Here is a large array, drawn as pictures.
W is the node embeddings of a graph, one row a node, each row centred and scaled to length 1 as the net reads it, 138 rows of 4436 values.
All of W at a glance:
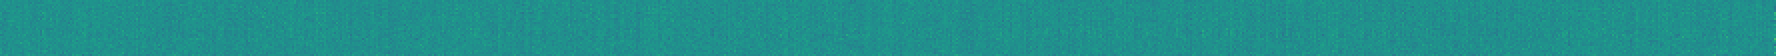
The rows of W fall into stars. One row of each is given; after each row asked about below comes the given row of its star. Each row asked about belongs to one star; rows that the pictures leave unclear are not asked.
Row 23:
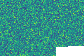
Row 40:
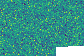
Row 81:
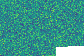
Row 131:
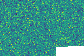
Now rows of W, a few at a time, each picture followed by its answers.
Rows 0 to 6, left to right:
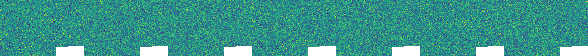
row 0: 23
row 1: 40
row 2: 23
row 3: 23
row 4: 131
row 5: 40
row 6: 23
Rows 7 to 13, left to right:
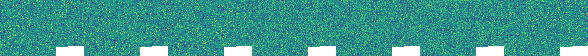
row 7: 131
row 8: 23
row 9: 40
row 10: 131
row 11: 40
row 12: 81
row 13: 131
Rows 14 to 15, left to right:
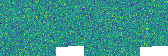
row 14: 23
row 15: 23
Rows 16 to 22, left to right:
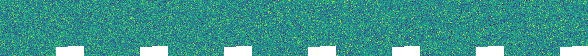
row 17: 40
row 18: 40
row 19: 131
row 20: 40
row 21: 81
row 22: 131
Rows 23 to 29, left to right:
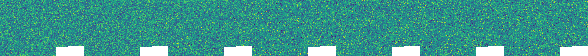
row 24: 131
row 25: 40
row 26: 40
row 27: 131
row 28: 23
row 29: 23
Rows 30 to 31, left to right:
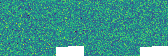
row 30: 131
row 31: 81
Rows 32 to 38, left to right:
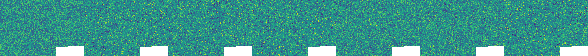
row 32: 131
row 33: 23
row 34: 81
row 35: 23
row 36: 131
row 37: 40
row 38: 81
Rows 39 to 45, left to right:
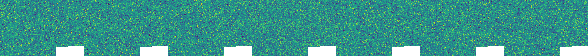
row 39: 40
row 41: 131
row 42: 40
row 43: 131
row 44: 23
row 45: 131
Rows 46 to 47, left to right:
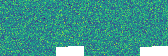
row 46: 81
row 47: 81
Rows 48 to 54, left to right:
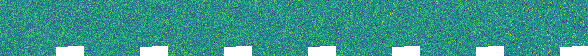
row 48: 23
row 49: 131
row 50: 131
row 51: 23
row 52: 40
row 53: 40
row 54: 23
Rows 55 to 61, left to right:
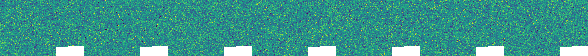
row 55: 131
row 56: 131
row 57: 40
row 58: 81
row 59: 40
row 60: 81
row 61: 131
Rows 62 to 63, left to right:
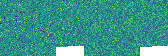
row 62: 23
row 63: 40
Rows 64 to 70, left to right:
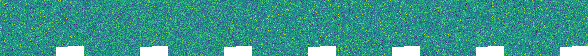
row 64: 81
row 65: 131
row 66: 23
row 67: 40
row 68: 40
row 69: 81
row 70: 131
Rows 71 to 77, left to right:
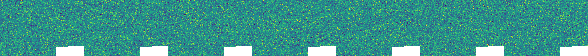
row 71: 131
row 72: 131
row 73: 131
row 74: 40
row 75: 81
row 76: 81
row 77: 131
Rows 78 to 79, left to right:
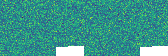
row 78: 131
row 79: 40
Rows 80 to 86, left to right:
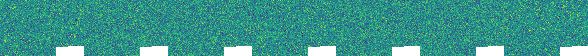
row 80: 81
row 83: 131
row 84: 23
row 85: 131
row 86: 40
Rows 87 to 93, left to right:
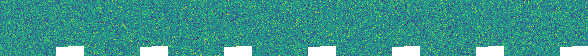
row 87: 131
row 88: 131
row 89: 81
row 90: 40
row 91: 81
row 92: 131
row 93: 131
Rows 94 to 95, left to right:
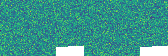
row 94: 131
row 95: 131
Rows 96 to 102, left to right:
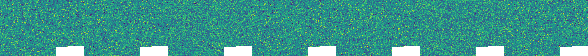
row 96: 23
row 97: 23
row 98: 40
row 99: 23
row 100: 23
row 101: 81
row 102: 81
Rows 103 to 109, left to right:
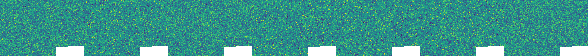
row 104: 131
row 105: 23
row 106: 40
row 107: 40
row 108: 81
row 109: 131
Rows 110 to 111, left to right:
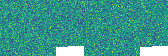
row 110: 81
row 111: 40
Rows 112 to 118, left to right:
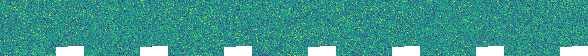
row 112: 81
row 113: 40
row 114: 23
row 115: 81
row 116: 40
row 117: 40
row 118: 81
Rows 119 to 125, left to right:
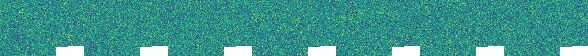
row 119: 23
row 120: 23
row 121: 131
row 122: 40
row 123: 23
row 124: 131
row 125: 131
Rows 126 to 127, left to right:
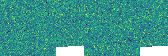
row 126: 81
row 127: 40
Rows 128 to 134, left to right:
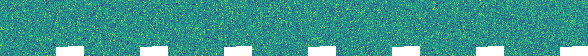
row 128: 81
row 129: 81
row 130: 40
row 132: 23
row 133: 81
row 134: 131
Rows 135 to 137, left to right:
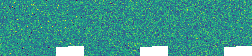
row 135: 131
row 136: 40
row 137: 23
